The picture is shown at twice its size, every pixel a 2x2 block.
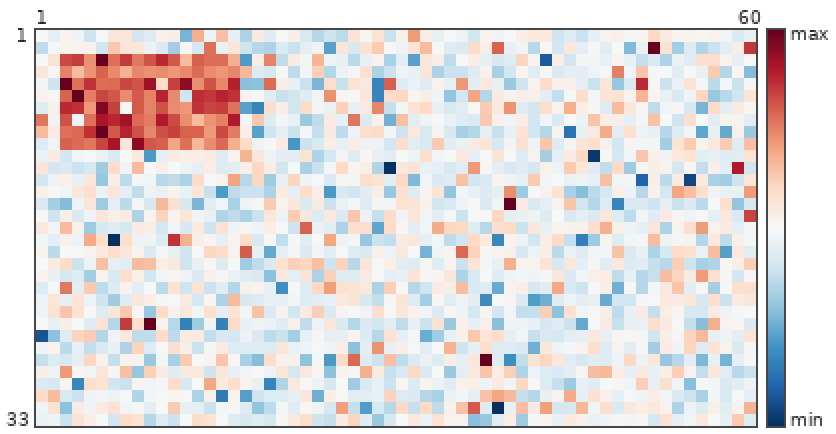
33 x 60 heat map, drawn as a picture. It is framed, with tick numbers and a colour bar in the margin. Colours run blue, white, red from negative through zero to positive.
Ninth with the highest average: top left. Mirror symmetry: none. Average level on the scale: 50%. Odd rows or columns: none. Odd patch: higher, in the top left.
